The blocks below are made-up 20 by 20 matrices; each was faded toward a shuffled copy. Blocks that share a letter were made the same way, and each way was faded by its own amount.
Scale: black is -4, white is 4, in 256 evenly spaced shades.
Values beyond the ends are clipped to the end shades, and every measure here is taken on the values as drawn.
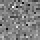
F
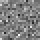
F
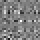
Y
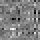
Y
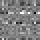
Y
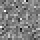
F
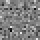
F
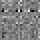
Y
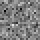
F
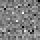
F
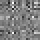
Y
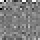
Y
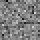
F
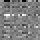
Y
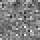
F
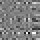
Y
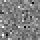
F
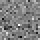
F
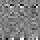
Y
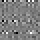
Y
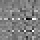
Y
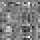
Y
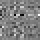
Y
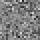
F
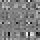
Y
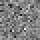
F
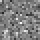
F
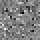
F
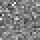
F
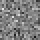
F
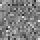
F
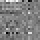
Y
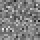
F
